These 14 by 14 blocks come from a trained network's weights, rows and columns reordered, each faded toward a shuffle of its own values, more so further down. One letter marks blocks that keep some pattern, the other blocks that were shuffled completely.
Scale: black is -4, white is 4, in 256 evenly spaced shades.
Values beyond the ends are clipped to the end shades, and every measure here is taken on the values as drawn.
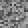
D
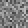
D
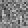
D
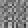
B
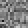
B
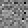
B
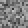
D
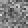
D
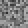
D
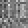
B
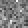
D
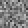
D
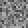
D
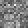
B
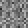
B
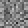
B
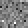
D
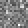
D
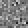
D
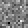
D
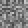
B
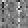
B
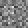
B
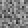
D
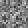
B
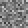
D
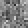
B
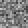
D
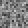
D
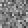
D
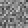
D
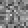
B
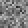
D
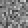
D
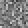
D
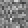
B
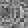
B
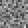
D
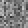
B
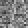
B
